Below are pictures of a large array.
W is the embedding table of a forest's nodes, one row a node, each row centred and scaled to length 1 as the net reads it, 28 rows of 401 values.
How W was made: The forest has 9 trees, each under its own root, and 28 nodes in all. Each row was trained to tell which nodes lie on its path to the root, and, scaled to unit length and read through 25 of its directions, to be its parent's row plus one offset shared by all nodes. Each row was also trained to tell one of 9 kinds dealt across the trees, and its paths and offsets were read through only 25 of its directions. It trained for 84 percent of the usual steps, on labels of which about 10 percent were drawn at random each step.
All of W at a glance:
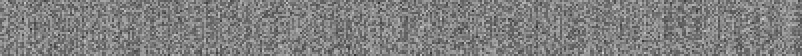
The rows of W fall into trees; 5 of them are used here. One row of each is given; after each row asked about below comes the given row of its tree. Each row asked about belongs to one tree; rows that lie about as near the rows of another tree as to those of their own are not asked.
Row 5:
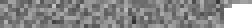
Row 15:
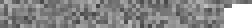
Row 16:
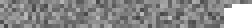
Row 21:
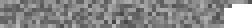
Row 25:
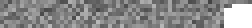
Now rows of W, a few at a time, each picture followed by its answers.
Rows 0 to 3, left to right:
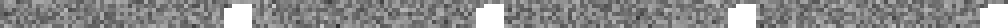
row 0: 5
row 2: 25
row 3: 21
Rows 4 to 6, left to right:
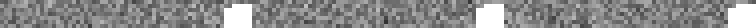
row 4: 16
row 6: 21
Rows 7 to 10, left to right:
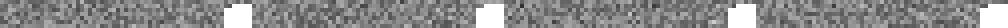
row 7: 25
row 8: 5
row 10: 15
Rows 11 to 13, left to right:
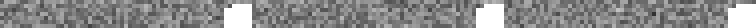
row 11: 5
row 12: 5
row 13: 16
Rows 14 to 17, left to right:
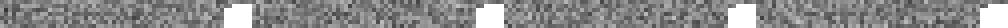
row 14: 15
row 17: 15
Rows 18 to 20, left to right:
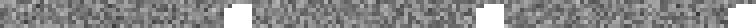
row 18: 5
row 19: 16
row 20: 25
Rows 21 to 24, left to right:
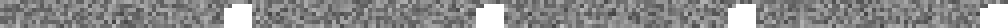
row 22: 15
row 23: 15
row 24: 25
